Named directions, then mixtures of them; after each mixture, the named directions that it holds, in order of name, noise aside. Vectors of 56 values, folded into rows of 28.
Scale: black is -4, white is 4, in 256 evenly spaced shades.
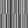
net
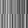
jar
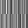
jar, net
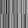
jar, net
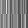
jar, net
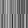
jar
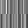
jar, net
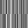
net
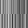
jar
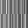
jar, net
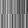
jar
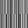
net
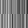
jar
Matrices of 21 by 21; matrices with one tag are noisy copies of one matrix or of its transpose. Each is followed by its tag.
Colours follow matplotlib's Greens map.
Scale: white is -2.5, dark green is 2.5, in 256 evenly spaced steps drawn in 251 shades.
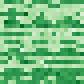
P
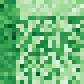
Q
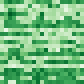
P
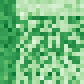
Q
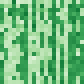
P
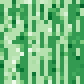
P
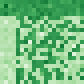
Q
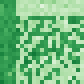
Q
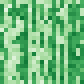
P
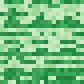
P
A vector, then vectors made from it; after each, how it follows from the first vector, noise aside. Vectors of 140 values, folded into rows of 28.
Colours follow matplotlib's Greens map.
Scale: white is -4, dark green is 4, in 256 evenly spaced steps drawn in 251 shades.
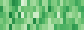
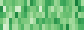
wrapped around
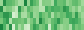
wrapped around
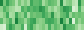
wrapped around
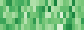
reversed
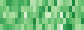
reversed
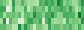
wrapped around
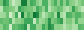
negated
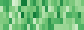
negated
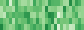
wrapped around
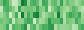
negated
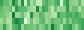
wrapped around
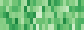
wrapped around
